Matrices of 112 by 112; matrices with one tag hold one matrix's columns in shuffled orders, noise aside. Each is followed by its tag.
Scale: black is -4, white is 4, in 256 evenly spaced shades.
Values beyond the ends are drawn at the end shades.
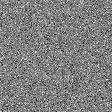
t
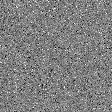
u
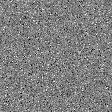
t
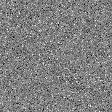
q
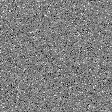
u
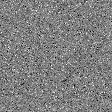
u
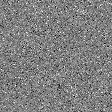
u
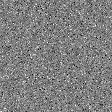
q
